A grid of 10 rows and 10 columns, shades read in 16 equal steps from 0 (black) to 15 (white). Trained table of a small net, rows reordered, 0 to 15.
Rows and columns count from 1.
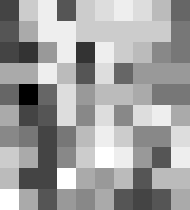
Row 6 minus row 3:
6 1 -4 -1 5 -1 -4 2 6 3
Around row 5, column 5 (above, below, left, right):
5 8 13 11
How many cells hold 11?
10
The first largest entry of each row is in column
3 3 4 3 4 9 6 6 4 1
